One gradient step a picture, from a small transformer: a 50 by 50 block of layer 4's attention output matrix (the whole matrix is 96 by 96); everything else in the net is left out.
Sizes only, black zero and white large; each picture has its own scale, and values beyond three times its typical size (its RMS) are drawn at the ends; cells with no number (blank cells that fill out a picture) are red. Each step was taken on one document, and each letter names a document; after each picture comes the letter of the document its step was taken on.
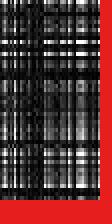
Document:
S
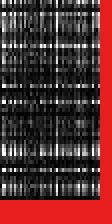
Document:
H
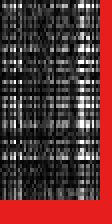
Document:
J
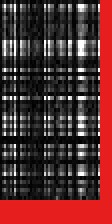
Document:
S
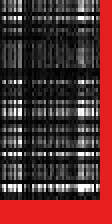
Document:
J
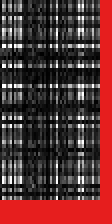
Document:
H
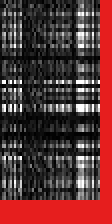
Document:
J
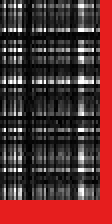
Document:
J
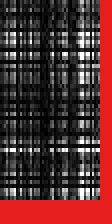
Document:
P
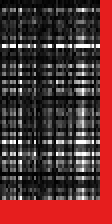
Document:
J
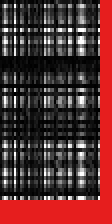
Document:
S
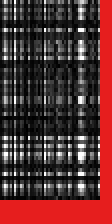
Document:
S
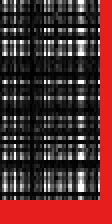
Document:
S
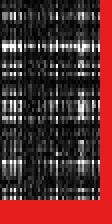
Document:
H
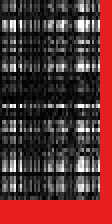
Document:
P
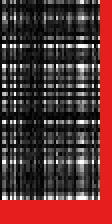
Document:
H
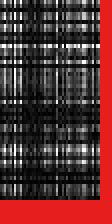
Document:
H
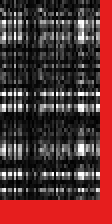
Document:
J
